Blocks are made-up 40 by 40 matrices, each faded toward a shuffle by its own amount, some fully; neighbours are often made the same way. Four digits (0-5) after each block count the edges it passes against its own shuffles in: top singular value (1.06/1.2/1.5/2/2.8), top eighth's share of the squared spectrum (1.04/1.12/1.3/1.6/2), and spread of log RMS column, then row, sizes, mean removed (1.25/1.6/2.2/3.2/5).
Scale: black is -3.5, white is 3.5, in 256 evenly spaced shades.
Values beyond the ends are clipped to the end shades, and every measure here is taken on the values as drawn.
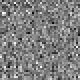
3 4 2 2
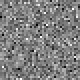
0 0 0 0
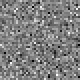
0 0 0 0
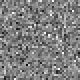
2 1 0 0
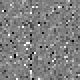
2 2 0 0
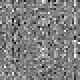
3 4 3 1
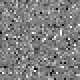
0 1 0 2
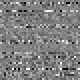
2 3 0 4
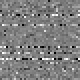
2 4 0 3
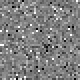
0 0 0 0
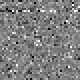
2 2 0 1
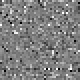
1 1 0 1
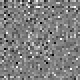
3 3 0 1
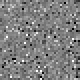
2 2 0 0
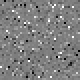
0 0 0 0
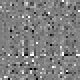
3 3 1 1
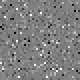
1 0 0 0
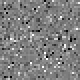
2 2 0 1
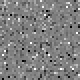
0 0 0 0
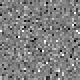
2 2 0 0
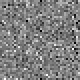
2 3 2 1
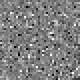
1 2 0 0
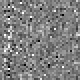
2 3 2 0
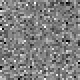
2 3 1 1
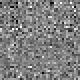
3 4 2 2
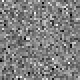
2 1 0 0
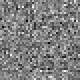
3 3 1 1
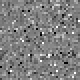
2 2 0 0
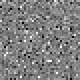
2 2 0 1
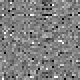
3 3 1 1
